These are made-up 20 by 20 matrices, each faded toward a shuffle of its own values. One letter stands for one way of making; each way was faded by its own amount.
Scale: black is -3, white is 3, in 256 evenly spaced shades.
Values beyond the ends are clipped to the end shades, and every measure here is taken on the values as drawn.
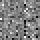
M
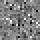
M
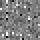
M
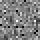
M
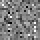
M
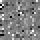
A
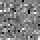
A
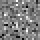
M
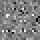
A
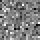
A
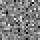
M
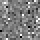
M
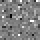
A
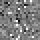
M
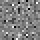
A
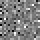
A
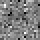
M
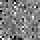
M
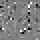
A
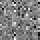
M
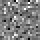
M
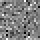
M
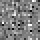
A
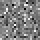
M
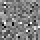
M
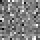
M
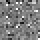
A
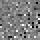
A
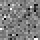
A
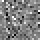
M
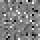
A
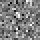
M
